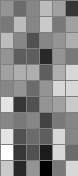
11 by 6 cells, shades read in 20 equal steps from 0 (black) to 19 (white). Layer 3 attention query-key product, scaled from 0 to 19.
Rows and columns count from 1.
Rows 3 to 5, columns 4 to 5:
10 11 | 3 11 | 7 13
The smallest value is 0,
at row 11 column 4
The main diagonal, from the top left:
11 14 6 3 13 16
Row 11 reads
15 3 11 0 9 16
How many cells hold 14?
3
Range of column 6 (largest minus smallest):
12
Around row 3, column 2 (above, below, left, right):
14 7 14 6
